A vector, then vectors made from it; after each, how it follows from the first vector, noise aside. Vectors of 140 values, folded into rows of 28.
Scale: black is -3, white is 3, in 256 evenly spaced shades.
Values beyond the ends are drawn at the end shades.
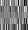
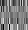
reversed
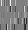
partly zeroed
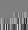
partly zeroed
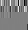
partly zeroed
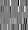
partly zeroed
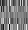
reversed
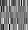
reversed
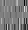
partly zeroed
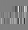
partly zeroed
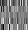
reversed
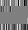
partly zeroed
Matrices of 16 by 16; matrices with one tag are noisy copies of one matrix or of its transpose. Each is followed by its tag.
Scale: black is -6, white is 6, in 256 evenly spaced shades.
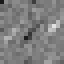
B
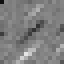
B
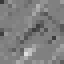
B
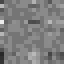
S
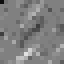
B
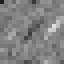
B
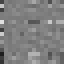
S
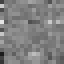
S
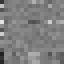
S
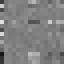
S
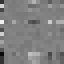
S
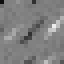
B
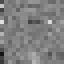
S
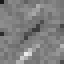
B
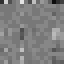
S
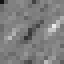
B
